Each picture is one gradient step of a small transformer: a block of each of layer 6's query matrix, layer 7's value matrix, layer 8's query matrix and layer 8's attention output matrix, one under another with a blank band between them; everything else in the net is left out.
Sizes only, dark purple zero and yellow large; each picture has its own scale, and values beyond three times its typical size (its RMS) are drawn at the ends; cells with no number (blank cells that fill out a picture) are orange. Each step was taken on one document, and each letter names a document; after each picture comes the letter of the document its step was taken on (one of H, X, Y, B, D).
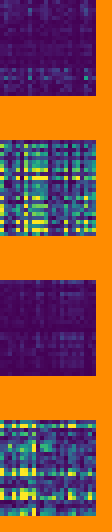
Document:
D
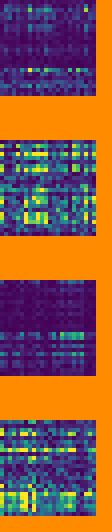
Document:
D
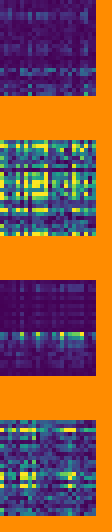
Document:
D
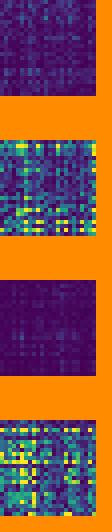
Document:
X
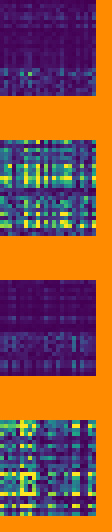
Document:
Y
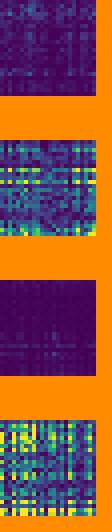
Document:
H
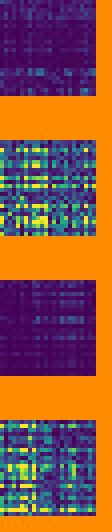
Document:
D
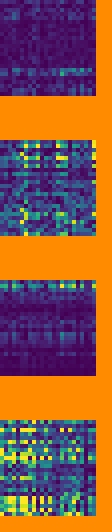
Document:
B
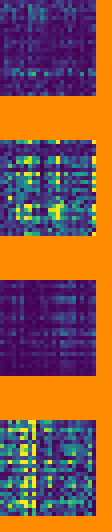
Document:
X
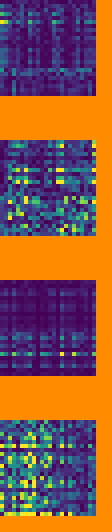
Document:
B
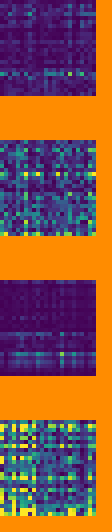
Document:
H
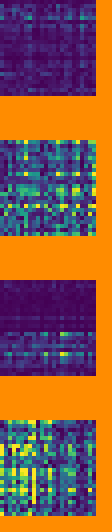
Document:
H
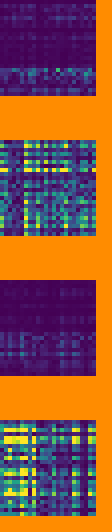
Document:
Y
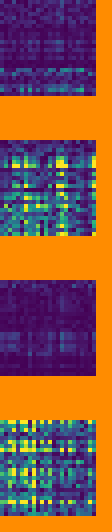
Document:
B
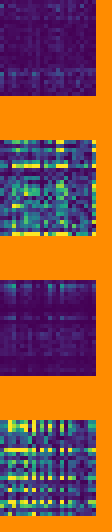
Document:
B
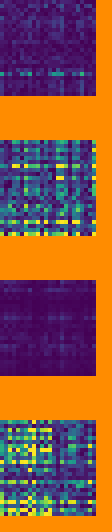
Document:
B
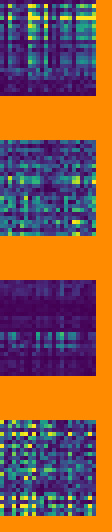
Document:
H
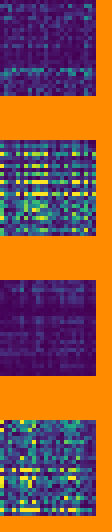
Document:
D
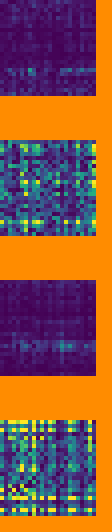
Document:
H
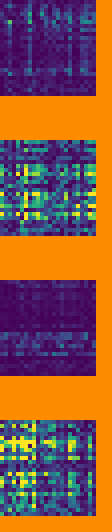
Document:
H
